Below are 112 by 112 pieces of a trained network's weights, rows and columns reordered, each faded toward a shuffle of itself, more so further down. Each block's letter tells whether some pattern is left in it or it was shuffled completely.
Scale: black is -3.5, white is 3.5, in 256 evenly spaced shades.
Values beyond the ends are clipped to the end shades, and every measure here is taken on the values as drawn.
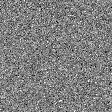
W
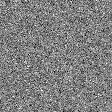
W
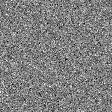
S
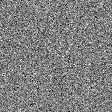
S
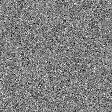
W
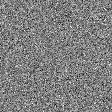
S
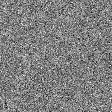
W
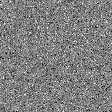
S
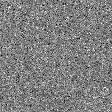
W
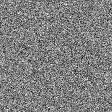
W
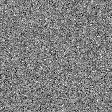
S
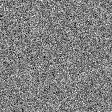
W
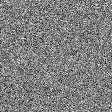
W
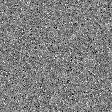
W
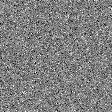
W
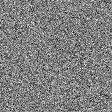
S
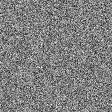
W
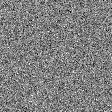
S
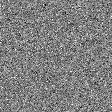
W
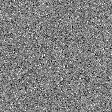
W
